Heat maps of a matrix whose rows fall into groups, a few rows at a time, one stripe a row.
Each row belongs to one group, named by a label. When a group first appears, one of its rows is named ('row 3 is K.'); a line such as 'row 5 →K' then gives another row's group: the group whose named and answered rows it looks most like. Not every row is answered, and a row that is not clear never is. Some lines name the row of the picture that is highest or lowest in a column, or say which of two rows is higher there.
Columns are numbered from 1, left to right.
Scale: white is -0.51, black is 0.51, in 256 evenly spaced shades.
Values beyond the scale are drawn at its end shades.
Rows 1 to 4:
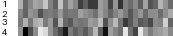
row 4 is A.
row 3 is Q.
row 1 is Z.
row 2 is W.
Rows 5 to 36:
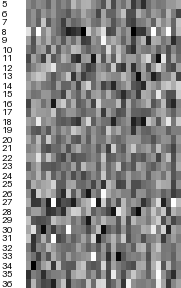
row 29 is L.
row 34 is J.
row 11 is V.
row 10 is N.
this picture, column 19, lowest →28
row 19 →N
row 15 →W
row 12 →J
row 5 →N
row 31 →Z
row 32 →J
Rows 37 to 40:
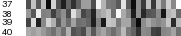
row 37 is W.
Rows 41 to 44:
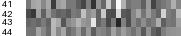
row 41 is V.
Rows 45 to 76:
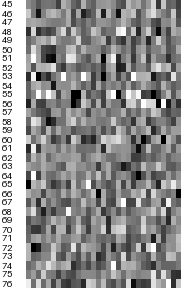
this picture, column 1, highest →65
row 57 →L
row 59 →V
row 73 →Z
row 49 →J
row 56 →V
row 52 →J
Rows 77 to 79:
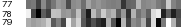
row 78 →L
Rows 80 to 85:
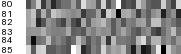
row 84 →J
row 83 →Q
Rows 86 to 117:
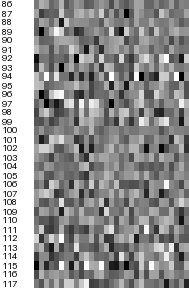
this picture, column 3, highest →97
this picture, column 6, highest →93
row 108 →Z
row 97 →N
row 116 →V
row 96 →A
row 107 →Q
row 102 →Q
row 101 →A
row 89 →A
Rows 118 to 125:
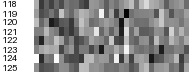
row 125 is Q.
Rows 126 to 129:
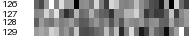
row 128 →V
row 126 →A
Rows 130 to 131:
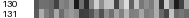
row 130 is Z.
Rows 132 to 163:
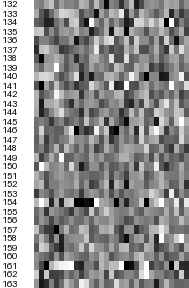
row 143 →J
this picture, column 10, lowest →163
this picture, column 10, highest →154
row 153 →V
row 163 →N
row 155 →W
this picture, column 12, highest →154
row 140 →Q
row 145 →Z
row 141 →A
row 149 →Z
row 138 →A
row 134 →V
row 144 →A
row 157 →L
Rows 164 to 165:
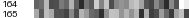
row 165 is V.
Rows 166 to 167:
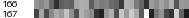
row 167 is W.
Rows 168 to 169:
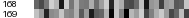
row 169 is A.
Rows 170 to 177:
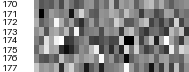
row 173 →Q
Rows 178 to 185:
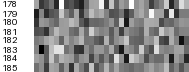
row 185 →W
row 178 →Z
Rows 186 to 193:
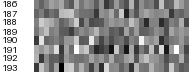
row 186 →Z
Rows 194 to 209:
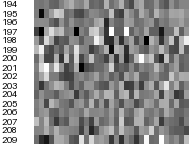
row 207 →Q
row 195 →A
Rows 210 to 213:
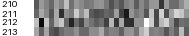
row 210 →V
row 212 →J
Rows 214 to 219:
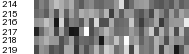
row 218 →V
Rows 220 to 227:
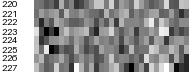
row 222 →J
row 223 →L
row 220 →Z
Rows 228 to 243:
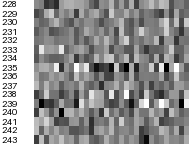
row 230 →J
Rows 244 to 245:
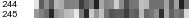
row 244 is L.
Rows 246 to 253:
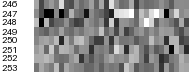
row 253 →V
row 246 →Z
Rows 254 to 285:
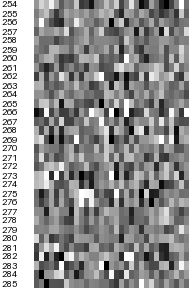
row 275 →N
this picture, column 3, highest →285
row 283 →Z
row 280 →L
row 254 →Q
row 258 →L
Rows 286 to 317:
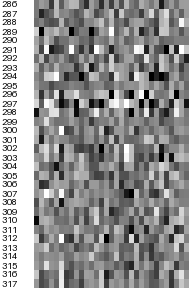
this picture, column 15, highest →312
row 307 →J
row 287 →J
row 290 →Q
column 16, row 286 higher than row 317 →Yes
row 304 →L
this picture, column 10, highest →294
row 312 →Z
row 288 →Z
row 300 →Z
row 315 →J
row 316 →Z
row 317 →Z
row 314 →N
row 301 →J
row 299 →Q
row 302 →V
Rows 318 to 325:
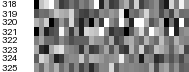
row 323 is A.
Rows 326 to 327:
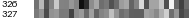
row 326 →V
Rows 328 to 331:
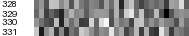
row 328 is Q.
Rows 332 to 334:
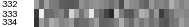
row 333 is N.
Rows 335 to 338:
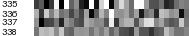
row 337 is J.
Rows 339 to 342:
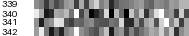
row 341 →J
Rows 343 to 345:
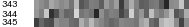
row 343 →Q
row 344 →L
